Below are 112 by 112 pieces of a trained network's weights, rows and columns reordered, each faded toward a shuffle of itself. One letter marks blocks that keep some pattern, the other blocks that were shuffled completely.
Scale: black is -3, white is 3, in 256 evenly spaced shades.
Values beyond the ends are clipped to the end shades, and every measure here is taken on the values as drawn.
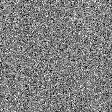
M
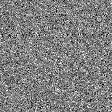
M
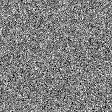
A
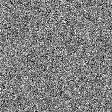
M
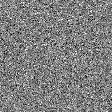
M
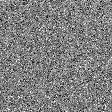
A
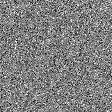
A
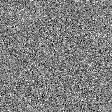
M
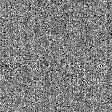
M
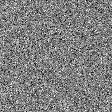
A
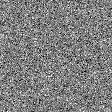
A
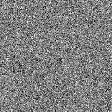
M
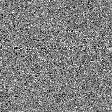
M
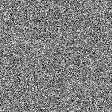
M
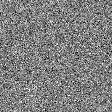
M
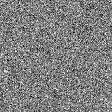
M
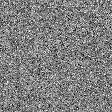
A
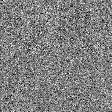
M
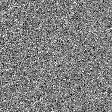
A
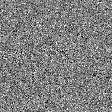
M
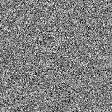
M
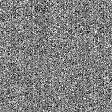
M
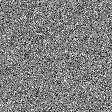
A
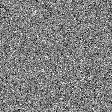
A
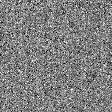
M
